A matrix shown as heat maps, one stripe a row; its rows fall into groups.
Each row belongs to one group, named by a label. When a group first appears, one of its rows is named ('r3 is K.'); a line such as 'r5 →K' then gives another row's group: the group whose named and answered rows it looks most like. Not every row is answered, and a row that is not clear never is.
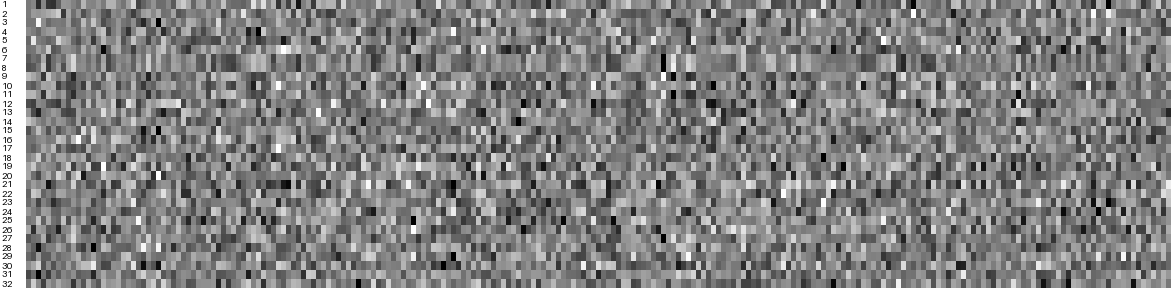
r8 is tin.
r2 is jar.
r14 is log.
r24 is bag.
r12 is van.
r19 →van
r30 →log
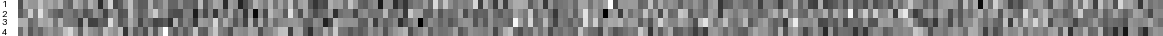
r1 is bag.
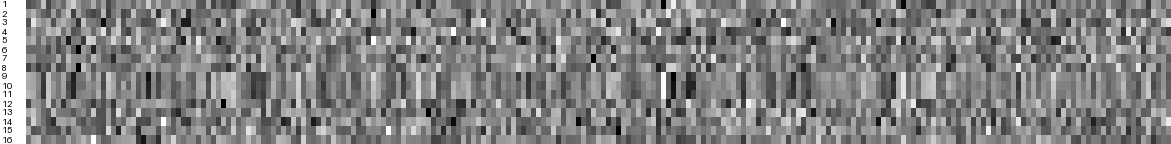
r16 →log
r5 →van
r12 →jar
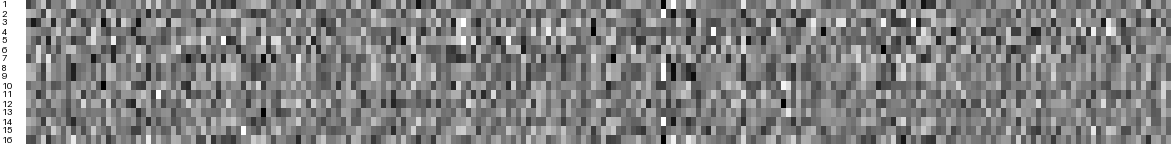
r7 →jar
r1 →tin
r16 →tin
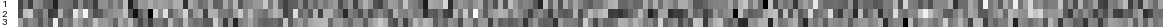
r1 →jar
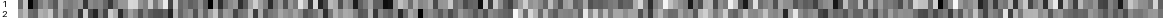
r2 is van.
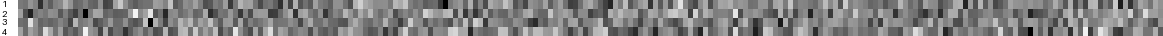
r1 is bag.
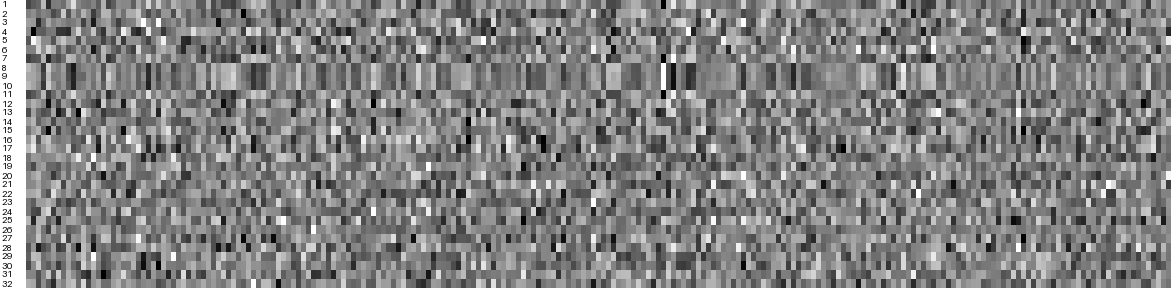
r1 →tin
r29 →log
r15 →van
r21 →jar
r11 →tin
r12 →van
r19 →van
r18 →log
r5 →bag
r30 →log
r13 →log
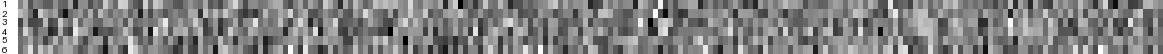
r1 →van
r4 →log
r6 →jar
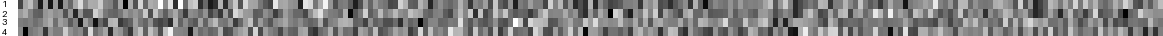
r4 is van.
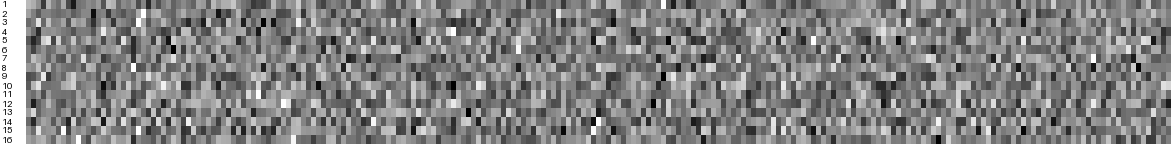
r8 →log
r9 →tin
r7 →log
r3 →jar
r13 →van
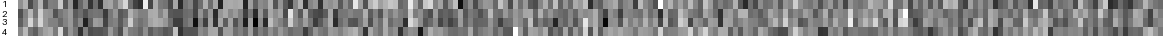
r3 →jar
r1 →van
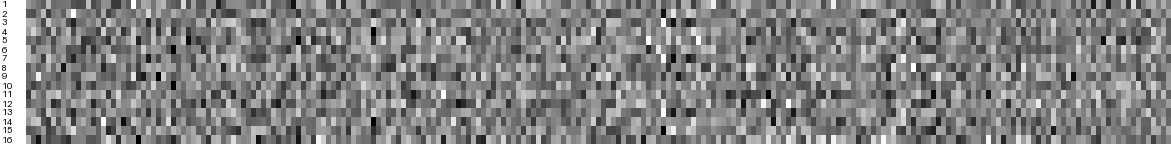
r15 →tin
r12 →jar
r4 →van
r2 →tin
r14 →van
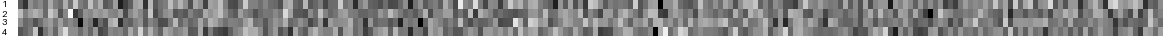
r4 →tin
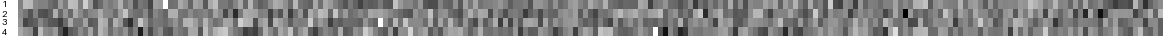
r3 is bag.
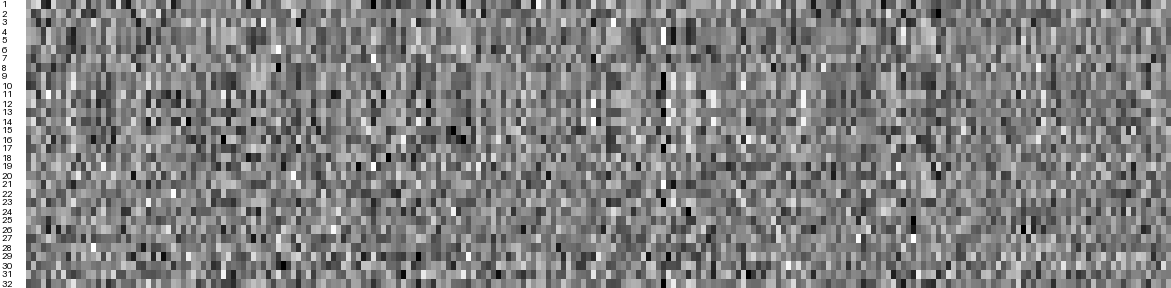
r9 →tin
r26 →van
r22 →log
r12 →van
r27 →jar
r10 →tin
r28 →log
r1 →van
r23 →tin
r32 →tin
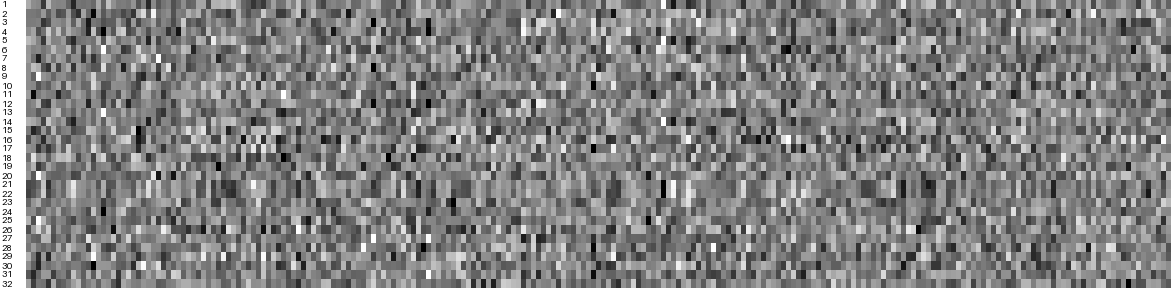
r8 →van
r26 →jar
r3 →van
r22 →tin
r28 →jar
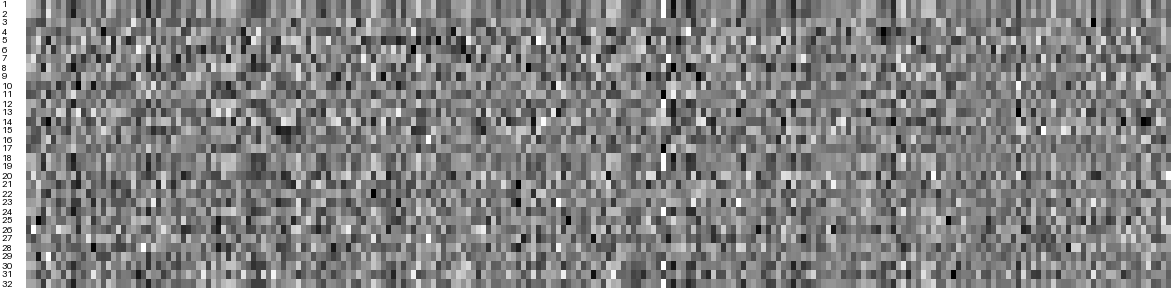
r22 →van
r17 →tin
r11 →tin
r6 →jar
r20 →bag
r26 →bag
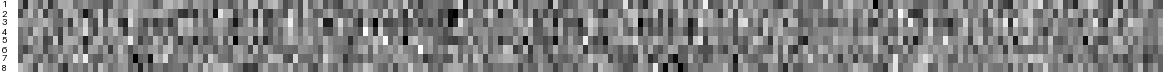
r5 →jar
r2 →jar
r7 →log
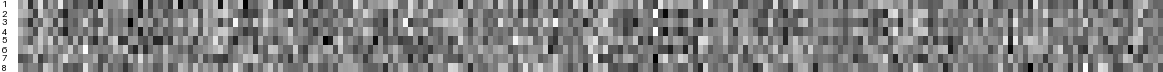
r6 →log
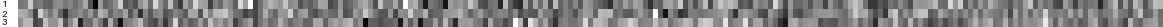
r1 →bag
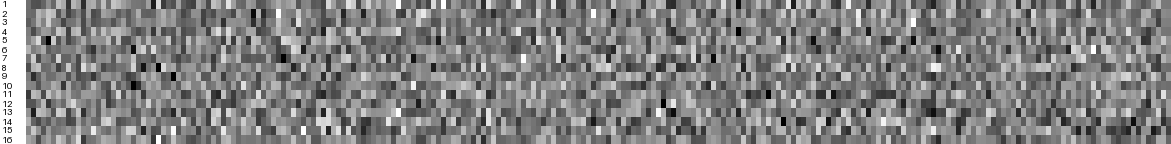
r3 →jar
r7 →bag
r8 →log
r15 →log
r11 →bag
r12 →tin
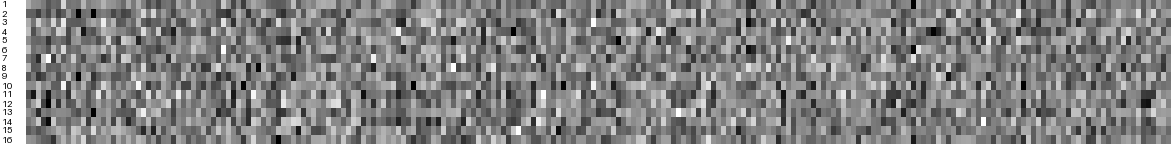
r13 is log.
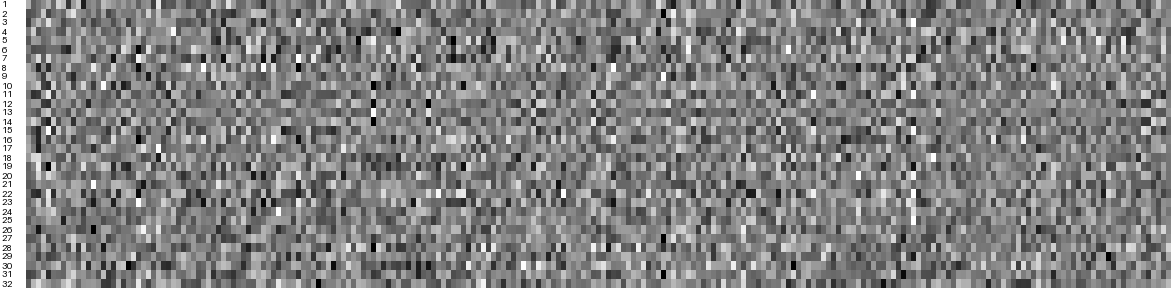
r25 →jar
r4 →log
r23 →jar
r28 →bag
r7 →jar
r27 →tin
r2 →tin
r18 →log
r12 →van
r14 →van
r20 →jar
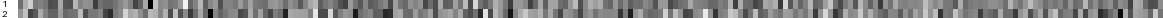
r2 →log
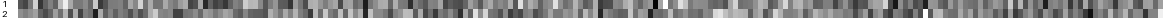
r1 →tin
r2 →bag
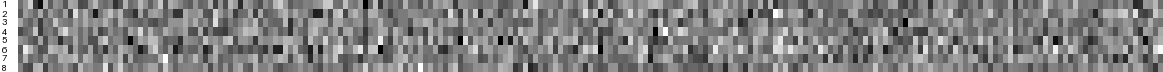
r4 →tin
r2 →bag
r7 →log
